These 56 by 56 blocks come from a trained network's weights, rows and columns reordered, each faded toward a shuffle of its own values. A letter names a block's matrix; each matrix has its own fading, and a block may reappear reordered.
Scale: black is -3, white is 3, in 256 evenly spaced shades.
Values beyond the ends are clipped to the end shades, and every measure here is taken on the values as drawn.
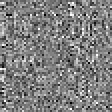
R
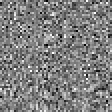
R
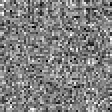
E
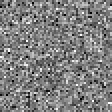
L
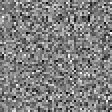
E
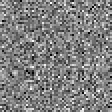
E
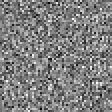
E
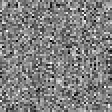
E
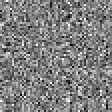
E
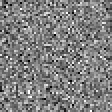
E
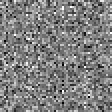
R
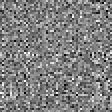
R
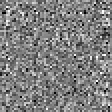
R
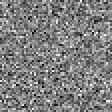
L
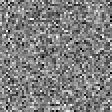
E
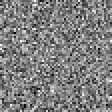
E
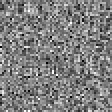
E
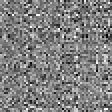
R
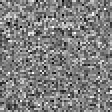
E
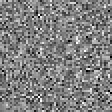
E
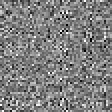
R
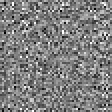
R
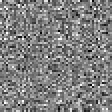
R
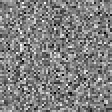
E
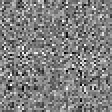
R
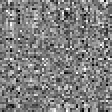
R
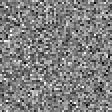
L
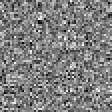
E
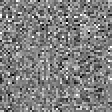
R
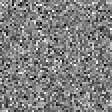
L
